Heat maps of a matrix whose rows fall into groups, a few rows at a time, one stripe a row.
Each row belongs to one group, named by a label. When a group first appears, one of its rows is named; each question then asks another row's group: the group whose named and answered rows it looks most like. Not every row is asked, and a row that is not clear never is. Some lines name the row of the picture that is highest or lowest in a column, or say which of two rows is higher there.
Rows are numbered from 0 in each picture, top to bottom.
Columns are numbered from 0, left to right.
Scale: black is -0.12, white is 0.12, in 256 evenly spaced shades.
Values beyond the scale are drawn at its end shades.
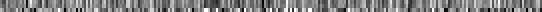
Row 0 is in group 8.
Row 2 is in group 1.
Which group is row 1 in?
8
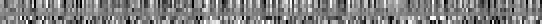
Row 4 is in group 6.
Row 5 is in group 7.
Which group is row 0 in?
1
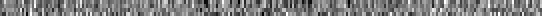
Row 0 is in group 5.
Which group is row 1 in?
5
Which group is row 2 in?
6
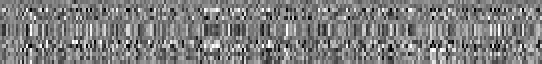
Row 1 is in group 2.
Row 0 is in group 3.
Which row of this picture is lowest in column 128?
10
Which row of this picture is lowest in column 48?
4
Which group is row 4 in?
5
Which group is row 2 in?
7
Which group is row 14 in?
6
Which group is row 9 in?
6
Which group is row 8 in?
8
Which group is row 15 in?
6
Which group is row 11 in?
7
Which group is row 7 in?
8
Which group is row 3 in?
6
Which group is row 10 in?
2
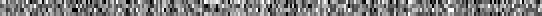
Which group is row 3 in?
7
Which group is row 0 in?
7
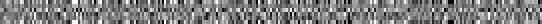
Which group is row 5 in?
2
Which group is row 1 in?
2
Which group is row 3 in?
5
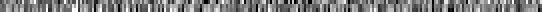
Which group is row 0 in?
5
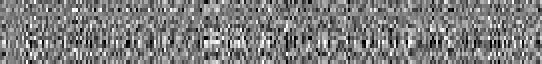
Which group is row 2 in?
2
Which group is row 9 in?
5
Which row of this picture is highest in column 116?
7
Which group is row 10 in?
7
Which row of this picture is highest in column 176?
2
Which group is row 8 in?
7
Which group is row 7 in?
6
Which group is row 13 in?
8
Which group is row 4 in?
5
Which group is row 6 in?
8
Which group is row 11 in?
7
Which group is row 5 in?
3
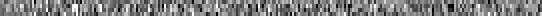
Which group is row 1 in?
2
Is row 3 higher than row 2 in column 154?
No
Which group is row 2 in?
2
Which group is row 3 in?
5
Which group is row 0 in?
1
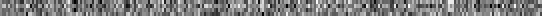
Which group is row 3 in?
8
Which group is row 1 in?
7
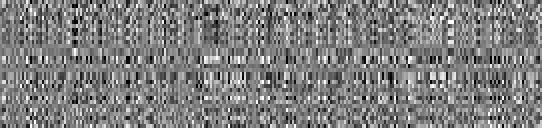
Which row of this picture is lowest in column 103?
3
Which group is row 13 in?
2
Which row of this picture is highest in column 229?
21
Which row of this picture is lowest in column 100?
21
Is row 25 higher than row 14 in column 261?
Yes
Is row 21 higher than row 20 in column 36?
Yes
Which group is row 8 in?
3
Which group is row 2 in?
8
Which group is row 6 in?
8
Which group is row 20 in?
7
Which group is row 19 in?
6
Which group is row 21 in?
6
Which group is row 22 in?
5
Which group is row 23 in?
3
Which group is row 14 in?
7
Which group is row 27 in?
8
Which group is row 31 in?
8
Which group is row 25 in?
3
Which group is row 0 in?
7
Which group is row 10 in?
3
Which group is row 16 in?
8
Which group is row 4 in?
6
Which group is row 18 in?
6
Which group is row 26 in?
2
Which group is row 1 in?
3
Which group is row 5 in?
3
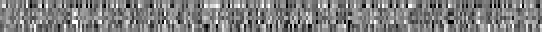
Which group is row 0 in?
7
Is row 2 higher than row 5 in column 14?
No
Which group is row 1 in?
7
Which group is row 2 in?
2
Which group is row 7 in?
5
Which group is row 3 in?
2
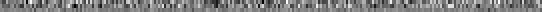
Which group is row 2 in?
1
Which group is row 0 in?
8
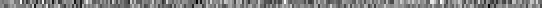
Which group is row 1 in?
1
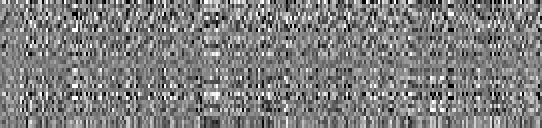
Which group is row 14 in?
2
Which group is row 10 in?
1
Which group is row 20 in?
8
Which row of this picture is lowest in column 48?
6
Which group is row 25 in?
6
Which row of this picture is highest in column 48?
4
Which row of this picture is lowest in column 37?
3
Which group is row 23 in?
7
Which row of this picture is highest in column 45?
11
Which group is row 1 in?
2
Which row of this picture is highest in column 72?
6
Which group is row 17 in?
2
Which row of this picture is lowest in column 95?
3
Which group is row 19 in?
6
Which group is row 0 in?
7
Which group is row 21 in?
2
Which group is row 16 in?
3
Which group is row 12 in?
2
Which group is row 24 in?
2
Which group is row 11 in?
8
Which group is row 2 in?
7
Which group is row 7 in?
2
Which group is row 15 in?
6
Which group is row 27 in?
6
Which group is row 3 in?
3
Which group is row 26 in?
8
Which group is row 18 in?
2
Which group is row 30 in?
8
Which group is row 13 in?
7
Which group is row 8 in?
1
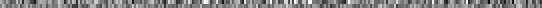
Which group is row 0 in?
1
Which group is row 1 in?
3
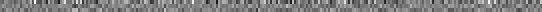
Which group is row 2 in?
2
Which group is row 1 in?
3
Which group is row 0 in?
5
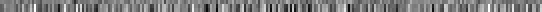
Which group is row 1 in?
5
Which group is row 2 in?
5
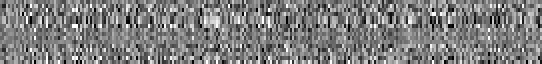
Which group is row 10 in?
3
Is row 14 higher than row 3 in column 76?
No
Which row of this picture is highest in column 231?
12
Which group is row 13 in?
1
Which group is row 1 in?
8
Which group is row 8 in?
6
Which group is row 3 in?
6
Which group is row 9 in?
5
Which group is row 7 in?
5
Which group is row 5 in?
7
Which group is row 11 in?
6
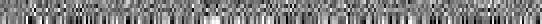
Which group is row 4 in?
7
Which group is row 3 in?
5
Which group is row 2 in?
1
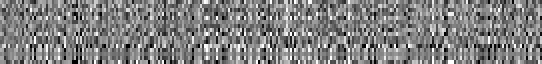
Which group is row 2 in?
8
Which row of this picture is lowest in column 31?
11
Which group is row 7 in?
6
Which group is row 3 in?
3
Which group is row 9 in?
5
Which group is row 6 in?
8
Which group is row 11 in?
7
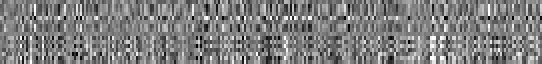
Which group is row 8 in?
1
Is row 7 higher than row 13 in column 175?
No
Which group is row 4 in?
1
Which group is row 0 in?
6
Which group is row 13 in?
3
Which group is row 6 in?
5
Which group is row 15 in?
6
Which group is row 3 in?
5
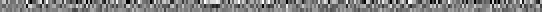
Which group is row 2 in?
3
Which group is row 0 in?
7
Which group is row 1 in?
8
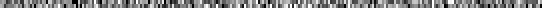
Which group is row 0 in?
3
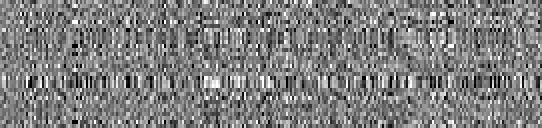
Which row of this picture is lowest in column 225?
5
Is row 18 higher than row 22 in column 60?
Yes
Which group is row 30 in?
3
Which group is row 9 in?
6
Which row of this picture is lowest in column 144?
5
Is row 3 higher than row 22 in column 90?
Yes
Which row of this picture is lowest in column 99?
19
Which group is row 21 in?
7
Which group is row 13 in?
3
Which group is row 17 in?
2
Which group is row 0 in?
1
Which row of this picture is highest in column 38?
5
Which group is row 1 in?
2
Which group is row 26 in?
5
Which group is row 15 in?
1
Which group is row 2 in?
3
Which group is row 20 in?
7
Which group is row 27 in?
3
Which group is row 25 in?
8
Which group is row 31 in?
6
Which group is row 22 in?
5
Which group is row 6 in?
8
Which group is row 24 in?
1
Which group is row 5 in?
2
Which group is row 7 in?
7
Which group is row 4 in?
8
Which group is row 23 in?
6
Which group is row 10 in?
6
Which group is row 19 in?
7
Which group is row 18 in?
3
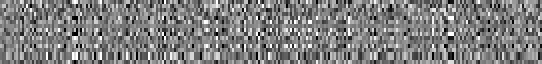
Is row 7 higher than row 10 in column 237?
No
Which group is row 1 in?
7
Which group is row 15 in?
3
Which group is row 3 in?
5
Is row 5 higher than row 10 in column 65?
Yes
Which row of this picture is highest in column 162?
1
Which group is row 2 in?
6
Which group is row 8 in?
3
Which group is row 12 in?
6
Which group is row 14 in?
2
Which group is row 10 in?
2
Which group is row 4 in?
3
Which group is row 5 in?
1
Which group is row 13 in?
2
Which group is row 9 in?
2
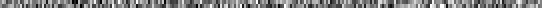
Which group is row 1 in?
6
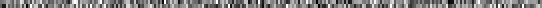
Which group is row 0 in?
2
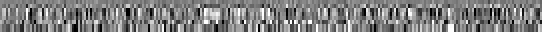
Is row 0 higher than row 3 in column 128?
No
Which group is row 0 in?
1
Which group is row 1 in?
8
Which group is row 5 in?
1
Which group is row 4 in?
7
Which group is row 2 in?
7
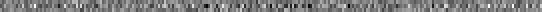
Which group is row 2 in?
6
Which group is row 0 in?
2
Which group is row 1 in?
5
